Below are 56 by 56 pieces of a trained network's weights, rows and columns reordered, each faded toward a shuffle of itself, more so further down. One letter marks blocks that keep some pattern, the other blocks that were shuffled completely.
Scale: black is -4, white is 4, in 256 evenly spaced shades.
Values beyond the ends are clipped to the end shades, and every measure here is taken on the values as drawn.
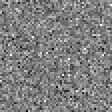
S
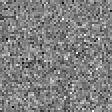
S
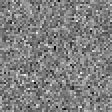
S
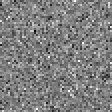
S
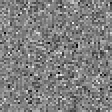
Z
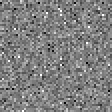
S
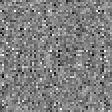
Z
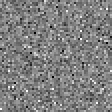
S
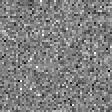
S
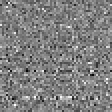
Z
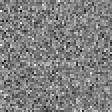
Z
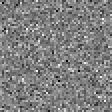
S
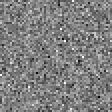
S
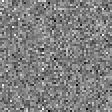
Z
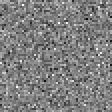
S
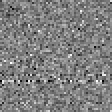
Z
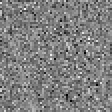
Z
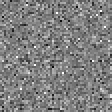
Z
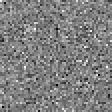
Z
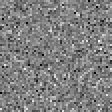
S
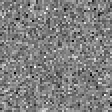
S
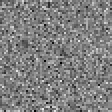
S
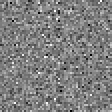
Z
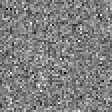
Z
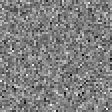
S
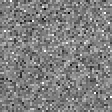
S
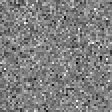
S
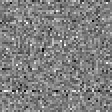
Z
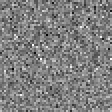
S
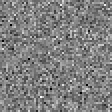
Z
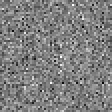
Z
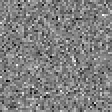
S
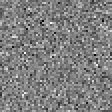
S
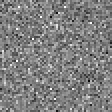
S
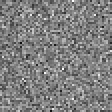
Z
